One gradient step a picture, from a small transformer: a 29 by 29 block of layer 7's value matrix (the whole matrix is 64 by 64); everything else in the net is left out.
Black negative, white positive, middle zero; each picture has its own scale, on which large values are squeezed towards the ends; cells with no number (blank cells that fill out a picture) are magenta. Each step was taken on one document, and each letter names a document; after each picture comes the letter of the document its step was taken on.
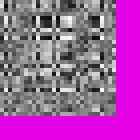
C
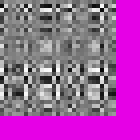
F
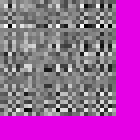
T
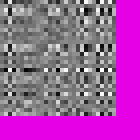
T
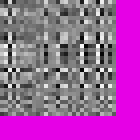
T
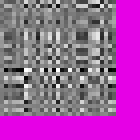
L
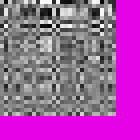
C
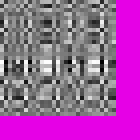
F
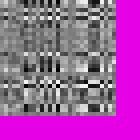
L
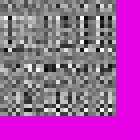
T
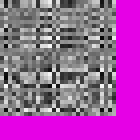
C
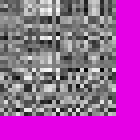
C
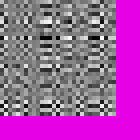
F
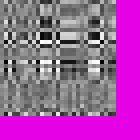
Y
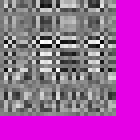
Y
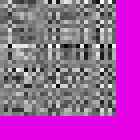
T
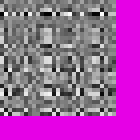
F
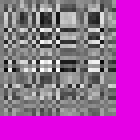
Y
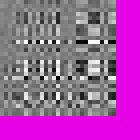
L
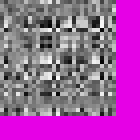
C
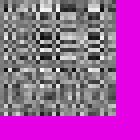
Y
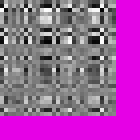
F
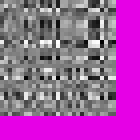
L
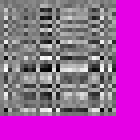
C
